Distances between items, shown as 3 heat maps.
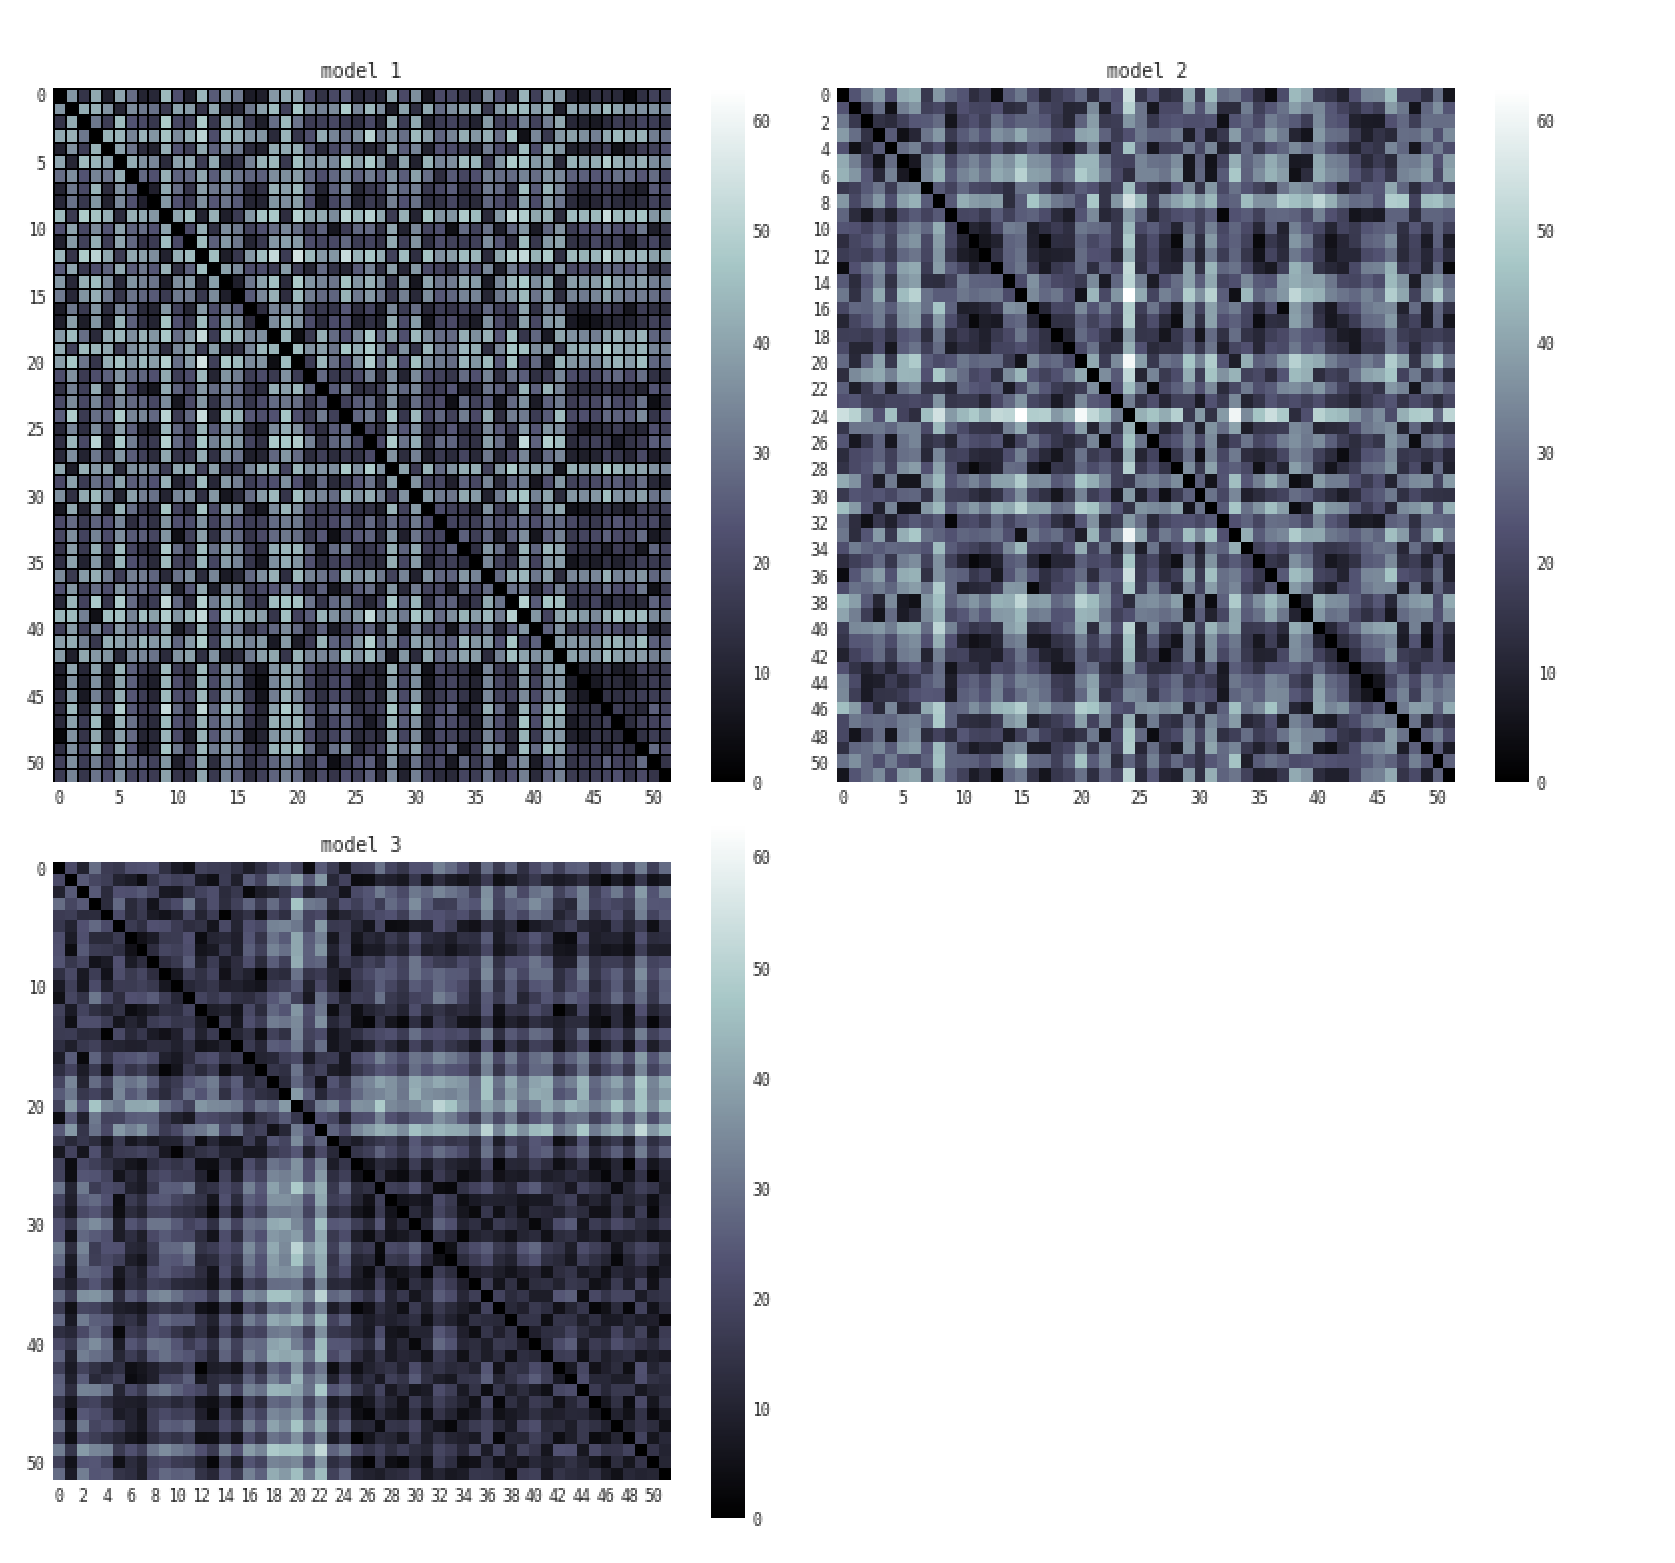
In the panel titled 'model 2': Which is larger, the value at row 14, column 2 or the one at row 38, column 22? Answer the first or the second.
the second
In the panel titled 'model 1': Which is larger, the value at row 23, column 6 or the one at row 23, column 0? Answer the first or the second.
the first
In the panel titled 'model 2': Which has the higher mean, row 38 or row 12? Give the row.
38
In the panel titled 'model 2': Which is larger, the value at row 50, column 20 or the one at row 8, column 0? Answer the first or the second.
the first
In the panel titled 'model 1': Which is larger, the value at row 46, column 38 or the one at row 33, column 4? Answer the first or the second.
the second
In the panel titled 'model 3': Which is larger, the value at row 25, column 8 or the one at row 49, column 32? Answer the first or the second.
the second
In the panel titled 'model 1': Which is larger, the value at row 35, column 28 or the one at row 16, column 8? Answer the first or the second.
the first
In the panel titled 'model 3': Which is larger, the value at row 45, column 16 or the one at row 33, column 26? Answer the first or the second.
the first
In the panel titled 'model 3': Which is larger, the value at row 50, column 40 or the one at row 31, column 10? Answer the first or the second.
the second
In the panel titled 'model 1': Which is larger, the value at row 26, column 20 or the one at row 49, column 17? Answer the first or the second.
the first
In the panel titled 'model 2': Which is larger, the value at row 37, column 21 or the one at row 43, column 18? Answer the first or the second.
the first
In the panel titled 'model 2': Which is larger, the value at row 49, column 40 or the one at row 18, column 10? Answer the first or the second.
the second
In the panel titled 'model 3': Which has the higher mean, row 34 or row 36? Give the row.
36
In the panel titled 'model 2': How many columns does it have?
52
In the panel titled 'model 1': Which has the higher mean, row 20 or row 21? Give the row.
20
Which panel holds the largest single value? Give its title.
model 2
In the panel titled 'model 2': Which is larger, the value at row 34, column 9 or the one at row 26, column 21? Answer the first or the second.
the second
